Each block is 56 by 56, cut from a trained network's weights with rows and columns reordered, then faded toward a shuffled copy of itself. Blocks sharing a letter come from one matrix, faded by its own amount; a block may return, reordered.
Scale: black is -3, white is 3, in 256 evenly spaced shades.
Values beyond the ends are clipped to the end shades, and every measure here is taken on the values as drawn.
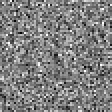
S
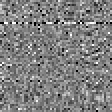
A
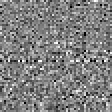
A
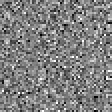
A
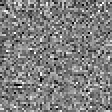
A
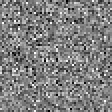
A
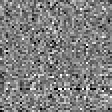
A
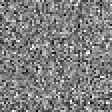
S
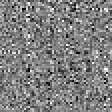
A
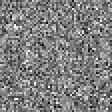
S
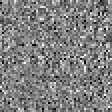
A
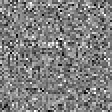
A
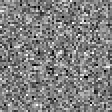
S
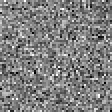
S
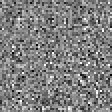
A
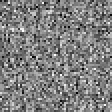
S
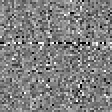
A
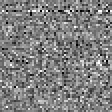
A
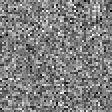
S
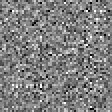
A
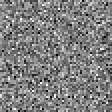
S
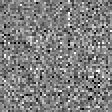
A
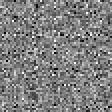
A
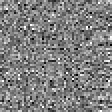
A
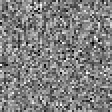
S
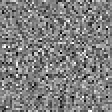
A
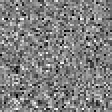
A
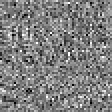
A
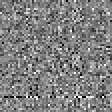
A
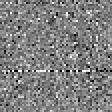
A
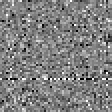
A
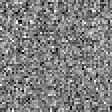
S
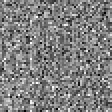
S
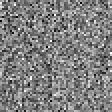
S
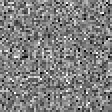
S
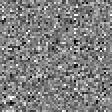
A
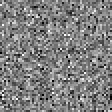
S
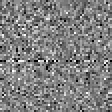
A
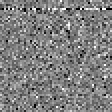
A
